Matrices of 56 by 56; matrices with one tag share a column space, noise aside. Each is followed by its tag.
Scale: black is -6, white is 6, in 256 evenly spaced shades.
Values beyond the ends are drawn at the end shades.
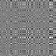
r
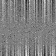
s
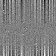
s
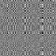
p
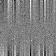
s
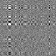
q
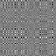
r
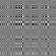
q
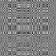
p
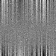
s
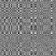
p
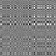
q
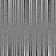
s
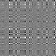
r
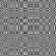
p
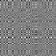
r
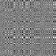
r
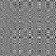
r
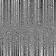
s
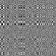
q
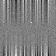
s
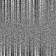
s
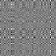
r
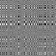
q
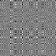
r
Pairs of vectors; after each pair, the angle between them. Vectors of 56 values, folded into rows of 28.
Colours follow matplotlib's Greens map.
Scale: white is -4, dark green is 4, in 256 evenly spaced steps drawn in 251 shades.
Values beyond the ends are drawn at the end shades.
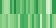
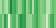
partly aligned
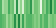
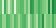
orthogonal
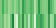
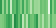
partly opposed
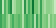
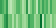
orthogonal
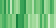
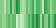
nearly opposite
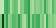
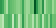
partly opposed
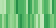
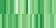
nearly opposite
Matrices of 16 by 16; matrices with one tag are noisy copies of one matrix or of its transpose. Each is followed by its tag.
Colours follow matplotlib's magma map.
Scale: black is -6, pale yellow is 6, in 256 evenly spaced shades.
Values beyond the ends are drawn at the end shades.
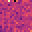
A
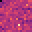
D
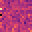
A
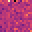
A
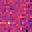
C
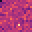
D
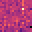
C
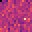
D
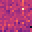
C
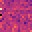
A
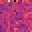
A
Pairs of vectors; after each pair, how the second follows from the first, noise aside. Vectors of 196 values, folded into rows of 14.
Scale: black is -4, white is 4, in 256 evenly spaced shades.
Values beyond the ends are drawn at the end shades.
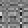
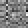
reversed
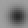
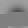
partly zeroed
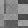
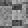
wrapped around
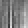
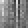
reversed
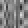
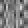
negated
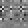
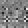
reversed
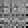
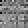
reversed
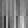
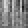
reversed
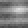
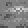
partly zeroed
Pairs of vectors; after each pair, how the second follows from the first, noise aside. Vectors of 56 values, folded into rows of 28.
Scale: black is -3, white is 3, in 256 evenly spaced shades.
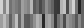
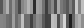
wrapped around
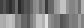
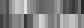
wrapped around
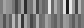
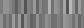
shrunk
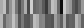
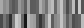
wrapped around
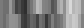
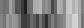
copied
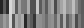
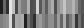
copied
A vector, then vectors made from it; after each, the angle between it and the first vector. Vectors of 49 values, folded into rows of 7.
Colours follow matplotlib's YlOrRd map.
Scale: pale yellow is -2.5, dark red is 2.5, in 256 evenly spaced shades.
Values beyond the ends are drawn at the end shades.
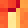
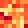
orthogonal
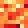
partly opposed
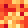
partly aligned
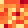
orthogonal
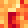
nearly opposite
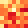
partly opposed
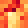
nearly parallel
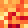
partly opposed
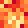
partly aligned
